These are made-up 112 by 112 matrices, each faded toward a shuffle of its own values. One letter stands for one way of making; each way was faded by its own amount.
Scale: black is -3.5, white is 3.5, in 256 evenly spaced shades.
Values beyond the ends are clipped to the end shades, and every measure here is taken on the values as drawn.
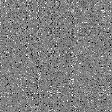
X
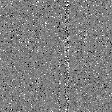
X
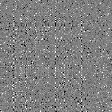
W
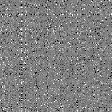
W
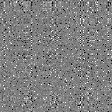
W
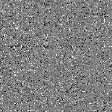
X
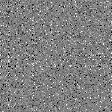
X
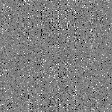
X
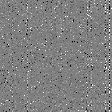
W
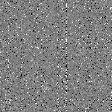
X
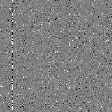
W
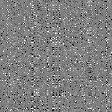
W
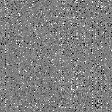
X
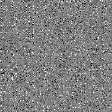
X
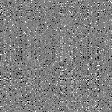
W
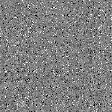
X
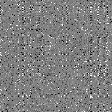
W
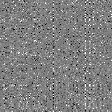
W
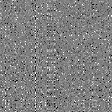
W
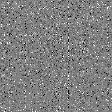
X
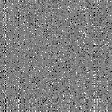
W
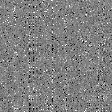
X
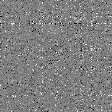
X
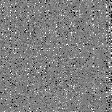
X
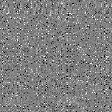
W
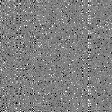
W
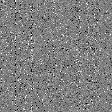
X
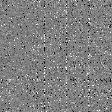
X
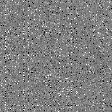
X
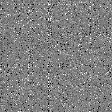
X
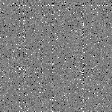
X
